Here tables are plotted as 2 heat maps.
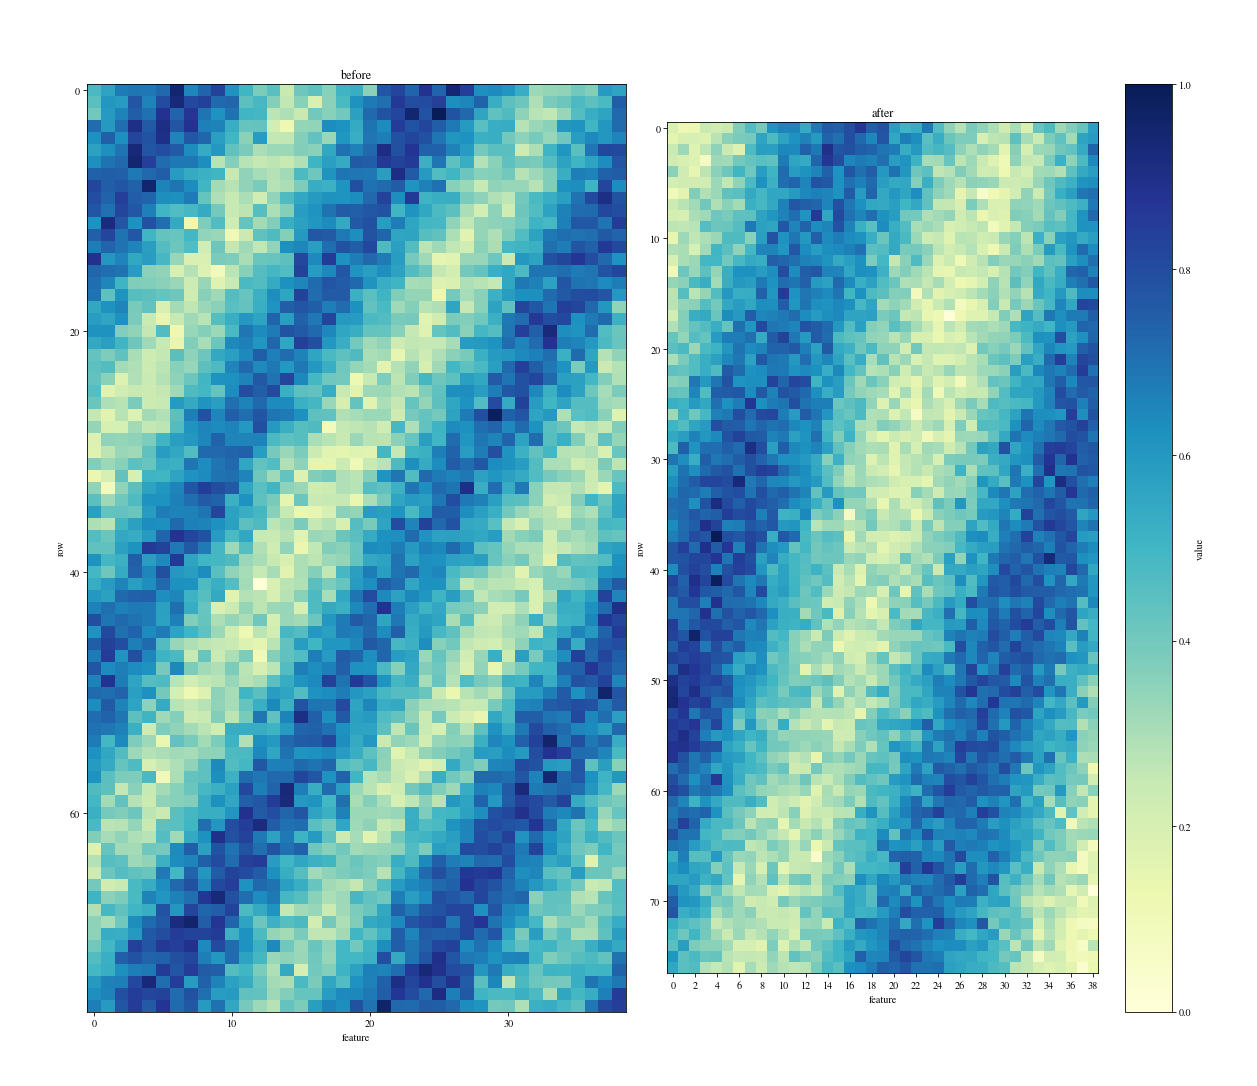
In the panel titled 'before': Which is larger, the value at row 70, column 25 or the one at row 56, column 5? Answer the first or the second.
the first
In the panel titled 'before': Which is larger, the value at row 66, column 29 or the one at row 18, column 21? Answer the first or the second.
the first
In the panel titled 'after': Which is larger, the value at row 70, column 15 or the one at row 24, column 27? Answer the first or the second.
the first
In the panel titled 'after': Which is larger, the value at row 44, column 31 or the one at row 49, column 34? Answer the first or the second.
the first
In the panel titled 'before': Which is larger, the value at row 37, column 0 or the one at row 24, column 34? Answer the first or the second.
the second
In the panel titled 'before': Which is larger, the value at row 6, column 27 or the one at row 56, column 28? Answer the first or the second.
the first
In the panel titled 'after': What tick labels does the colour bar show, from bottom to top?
0.0, 0.2, 0.4, 0.6, 0.8, 1.0
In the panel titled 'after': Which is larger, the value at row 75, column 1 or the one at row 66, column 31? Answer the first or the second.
the second
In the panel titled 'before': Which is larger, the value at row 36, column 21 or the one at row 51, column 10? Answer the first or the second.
the first
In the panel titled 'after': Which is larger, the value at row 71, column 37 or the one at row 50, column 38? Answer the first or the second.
the second
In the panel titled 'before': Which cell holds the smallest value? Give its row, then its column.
41, 12
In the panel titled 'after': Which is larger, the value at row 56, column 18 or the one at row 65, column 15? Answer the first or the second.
the second
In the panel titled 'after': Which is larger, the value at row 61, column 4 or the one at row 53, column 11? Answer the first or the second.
the first
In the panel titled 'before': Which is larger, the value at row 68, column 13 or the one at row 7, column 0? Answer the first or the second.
the second
